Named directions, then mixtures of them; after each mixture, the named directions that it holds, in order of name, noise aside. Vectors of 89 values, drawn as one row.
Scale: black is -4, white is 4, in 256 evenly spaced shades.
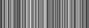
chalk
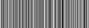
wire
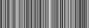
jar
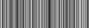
jar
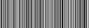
jar, wire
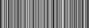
chalk, wire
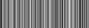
chalk, jar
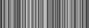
chalk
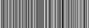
wire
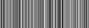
chalk, wire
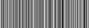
wire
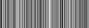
jar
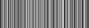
chalk, wire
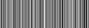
chalk, jar, wire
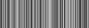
jar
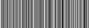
wire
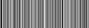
chalk, jar, wire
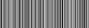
chalk, jar, wire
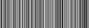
chalk, jar, wire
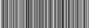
chalk, wire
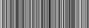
jar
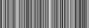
jar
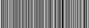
wire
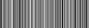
chalk, jar, wire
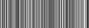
jar, wire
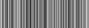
chalk
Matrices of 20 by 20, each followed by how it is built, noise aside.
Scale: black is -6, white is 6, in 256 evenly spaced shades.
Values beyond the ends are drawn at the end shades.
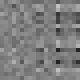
low rank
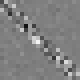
banded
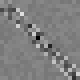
banded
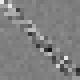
banded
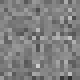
low rank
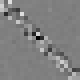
banded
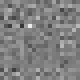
low rank
